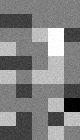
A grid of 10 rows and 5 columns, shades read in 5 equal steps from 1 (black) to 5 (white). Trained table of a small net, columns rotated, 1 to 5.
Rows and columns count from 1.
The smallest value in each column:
2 2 3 2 1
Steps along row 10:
same up up down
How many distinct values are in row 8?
3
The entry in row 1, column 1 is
3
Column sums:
30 25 32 37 27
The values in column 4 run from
2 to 5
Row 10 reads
2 2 3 4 3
